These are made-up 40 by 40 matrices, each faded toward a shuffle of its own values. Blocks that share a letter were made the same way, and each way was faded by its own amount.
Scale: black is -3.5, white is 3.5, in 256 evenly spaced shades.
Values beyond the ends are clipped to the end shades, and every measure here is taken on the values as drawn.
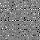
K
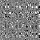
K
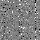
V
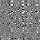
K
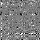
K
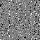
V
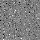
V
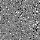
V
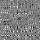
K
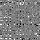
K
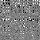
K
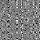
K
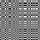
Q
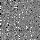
V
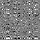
K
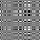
Q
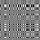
Q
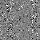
V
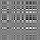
Q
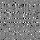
K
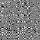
K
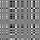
Q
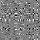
K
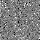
V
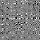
K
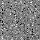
V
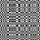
Q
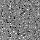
V
